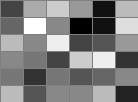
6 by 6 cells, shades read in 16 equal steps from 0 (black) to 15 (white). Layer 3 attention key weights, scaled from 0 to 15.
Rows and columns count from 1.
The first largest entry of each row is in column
3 2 3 5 6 1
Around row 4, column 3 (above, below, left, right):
14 7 7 12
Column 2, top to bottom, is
10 15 8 7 3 5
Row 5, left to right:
7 3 7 5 6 8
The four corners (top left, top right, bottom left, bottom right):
4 11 11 2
